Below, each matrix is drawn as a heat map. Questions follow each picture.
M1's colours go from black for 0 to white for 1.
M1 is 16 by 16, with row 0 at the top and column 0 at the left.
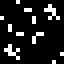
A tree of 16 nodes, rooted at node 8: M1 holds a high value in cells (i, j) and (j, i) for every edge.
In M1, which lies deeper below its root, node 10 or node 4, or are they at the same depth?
the same depth
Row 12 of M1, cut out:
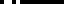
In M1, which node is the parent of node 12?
4
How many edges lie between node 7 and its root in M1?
4
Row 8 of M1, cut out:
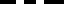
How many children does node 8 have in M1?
4
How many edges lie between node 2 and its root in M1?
3
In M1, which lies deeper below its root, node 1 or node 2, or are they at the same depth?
the same depth
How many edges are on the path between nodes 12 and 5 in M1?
3
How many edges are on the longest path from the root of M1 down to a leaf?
5
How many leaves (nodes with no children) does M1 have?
11
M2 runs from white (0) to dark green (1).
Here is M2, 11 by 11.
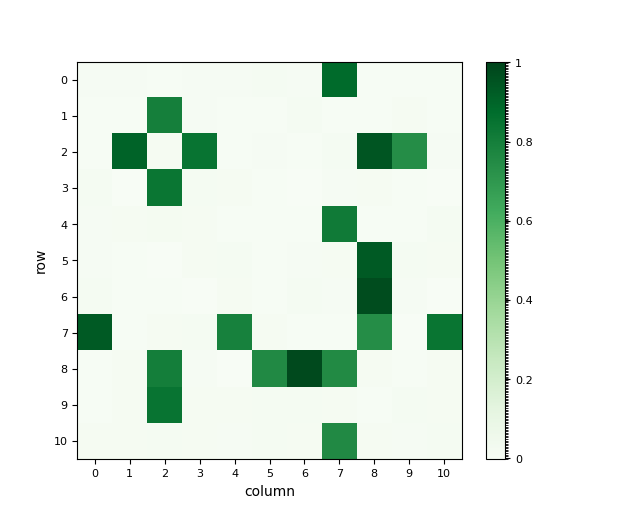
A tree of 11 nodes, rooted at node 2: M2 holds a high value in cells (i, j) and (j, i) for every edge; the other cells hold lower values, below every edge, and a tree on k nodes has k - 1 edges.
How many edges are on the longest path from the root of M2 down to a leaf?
3
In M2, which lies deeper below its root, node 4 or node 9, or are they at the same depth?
node 4
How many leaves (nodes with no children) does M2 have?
8
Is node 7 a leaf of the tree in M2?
no
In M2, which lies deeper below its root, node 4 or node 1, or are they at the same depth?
node 4
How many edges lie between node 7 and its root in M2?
2
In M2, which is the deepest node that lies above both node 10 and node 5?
8
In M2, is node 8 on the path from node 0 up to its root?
yes
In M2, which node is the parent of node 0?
7
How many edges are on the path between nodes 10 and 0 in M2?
2
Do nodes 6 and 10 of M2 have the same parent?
no
